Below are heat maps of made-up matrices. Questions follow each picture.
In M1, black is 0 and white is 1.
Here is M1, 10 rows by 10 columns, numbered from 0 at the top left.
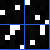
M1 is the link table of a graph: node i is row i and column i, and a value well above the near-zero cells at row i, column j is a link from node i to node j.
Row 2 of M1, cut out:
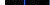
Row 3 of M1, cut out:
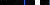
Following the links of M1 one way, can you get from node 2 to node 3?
yes
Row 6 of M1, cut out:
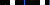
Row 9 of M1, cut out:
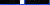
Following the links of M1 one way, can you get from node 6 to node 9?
no
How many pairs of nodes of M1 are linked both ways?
2
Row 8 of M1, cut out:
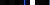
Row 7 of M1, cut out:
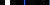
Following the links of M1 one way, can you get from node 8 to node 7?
yes
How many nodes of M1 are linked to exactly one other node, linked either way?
2
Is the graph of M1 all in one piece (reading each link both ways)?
no
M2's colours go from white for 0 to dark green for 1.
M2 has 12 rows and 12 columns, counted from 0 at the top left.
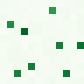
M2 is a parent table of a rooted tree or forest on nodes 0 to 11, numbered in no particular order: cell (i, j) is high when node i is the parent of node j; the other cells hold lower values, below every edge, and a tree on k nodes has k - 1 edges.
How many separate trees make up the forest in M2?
4
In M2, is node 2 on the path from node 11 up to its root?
no
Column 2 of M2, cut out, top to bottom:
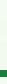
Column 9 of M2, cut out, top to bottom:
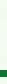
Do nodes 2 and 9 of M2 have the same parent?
yes
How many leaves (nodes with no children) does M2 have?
6
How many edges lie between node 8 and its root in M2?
1
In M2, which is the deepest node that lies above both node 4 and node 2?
10
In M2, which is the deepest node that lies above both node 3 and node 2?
10
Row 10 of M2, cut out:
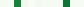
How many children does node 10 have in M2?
2
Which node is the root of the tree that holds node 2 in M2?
10
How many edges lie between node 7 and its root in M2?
5
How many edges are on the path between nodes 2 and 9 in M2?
2
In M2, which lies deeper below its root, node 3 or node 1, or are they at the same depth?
node 1
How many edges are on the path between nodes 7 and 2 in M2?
6
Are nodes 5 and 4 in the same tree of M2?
no
